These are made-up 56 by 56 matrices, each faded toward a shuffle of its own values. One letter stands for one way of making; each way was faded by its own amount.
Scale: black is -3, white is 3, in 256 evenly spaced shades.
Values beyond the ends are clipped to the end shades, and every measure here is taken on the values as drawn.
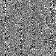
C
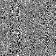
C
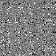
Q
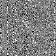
C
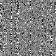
C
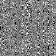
C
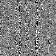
C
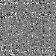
Q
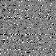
Q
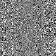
C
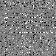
Q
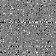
Q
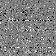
Q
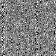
C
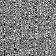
C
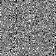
C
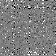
Q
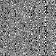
C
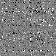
Q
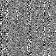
C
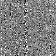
C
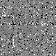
Q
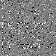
Q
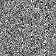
C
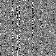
C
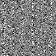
C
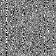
C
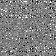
Q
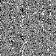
C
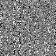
C
